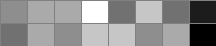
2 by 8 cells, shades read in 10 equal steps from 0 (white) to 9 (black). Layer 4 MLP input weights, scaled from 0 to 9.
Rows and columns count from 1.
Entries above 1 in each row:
7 8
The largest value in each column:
5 3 4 2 5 4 5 9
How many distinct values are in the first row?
6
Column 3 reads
3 4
